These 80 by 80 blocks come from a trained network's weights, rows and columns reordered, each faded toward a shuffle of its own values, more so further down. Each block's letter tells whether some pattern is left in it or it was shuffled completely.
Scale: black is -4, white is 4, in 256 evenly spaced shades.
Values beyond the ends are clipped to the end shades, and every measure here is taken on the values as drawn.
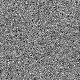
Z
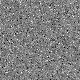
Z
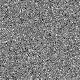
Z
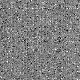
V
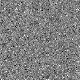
V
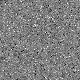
Z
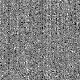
V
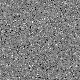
Z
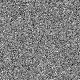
Z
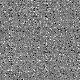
V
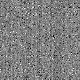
V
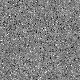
Z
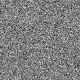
Z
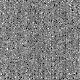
V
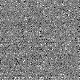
V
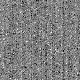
V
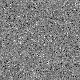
Z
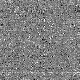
V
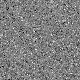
Z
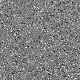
Z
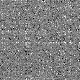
V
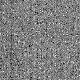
V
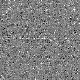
V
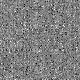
V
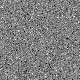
Z
